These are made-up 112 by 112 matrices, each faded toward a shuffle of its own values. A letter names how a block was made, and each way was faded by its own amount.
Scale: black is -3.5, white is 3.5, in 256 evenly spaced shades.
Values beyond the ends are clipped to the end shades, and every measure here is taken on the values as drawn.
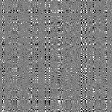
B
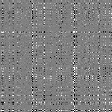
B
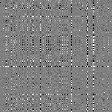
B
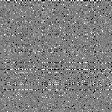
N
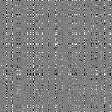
B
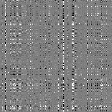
B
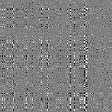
B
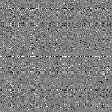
N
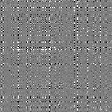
B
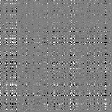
B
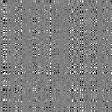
B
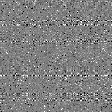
N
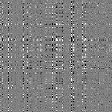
B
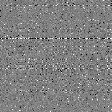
N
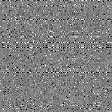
N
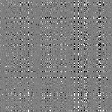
B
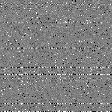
N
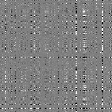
B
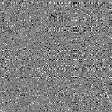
N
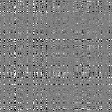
B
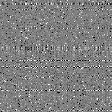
N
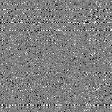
N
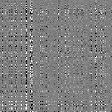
B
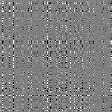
B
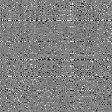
N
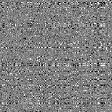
N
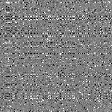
N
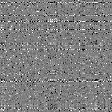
N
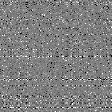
N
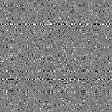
N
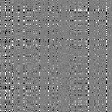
B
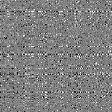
N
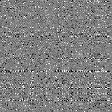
N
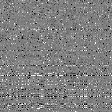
N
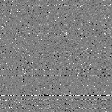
N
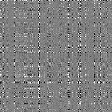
B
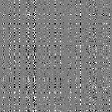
B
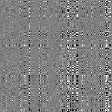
B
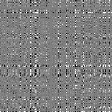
B
